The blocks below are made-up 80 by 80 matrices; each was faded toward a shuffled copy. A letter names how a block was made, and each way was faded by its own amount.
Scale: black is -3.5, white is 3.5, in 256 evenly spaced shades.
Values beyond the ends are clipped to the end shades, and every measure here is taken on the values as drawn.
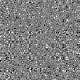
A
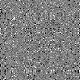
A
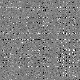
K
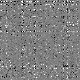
K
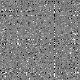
K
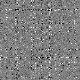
K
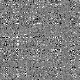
K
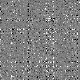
K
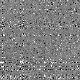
K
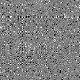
A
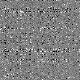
K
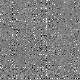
K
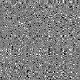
A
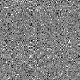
A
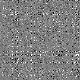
K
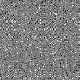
A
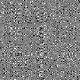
A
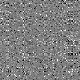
A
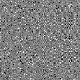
A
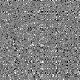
A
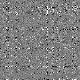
K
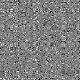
A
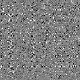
A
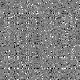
A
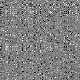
A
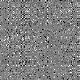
A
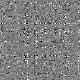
K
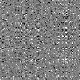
A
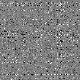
K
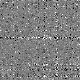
K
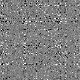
K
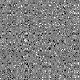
A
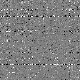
K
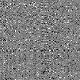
A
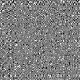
A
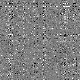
K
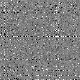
K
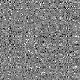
A
